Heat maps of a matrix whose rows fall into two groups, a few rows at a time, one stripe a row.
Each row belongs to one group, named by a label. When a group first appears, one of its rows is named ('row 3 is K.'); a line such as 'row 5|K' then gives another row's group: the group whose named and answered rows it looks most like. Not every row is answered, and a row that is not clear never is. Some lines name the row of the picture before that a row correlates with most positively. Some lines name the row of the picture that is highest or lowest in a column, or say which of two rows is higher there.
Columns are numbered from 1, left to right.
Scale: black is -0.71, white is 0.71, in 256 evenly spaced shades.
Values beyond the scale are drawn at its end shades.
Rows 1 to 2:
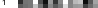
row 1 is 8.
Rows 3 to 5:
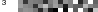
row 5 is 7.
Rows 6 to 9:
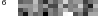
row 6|8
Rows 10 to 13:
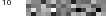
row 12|7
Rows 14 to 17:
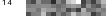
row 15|7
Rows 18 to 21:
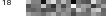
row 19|8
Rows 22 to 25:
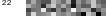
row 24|8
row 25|7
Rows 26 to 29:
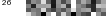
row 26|8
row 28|8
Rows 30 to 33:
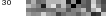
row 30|7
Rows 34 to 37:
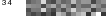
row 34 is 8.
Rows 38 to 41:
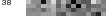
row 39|7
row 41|7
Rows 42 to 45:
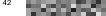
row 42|7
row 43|8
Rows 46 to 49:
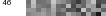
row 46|7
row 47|7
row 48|7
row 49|7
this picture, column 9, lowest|48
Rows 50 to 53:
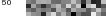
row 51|7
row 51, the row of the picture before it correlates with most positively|47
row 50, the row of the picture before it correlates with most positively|49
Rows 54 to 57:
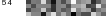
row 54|8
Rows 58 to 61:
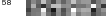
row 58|8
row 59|7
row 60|8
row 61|8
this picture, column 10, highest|60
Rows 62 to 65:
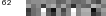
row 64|8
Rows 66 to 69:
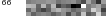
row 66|7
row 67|7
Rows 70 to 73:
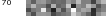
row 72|8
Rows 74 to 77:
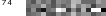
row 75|8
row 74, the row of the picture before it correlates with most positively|73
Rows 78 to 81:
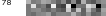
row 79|7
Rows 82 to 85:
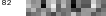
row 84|7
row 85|8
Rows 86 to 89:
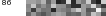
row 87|7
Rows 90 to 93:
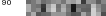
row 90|7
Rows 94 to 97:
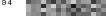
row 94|8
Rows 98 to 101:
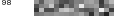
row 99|8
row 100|7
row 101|7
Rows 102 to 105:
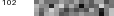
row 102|7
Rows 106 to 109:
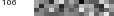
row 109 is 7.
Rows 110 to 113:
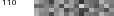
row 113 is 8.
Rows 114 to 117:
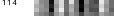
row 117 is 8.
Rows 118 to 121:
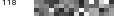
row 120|8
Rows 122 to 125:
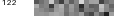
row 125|7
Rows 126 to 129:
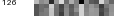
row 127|8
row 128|8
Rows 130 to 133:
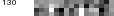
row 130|7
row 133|8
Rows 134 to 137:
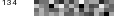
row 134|8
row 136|7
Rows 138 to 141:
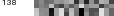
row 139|8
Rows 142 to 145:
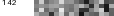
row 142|7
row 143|7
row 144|7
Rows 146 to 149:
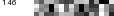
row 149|7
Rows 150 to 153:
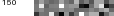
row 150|7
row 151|7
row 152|7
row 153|8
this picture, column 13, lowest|152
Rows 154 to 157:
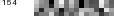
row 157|8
